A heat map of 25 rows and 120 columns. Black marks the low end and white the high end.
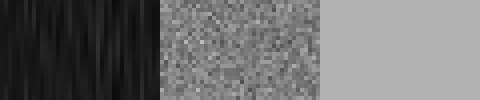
The table splits into one row of 3 panels. Panel 1,1: very low, streaked downward, faint in contrast. Panel 1,2: middling, fine-grained. Panel 1,3: high, flat.
